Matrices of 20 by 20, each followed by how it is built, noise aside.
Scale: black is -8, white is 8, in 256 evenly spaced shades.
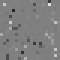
sparse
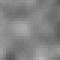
smooth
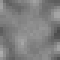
smooth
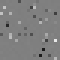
sparse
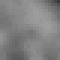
smooth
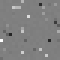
sparse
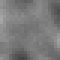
smooth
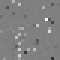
sparse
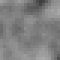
smooth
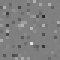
sparse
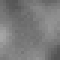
smooth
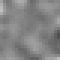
smooth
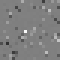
sparse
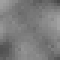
smooth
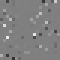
sparse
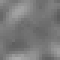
smooth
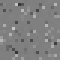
sparse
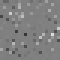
sparse
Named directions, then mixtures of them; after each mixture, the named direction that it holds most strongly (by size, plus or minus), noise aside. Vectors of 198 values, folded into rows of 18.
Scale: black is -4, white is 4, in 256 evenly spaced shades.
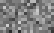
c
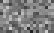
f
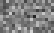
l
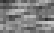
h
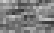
h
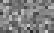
f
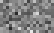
f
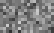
c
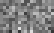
c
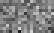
c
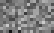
c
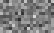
f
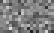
f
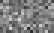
f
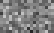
f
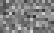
l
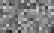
c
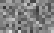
c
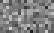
f
